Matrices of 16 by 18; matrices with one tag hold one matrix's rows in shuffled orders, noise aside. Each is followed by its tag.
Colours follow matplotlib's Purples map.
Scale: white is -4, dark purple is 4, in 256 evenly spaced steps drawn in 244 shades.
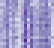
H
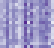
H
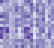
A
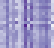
H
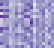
A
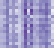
H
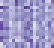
A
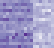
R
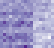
R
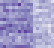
R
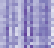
H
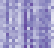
H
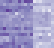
R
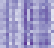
H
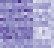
R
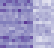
R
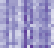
H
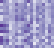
A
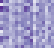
A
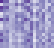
A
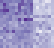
R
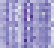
H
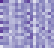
A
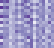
A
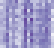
H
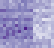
R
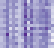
H
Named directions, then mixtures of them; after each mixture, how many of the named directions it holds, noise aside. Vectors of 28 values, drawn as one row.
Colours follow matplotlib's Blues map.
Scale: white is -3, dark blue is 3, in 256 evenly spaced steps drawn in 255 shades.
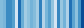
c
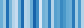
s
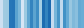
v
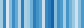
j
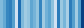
one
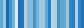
two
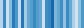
one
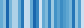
one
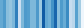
one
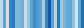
three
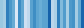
three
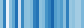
two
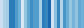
one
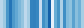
two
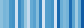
two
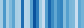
two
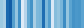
three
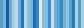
one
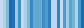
two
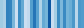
three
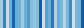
three
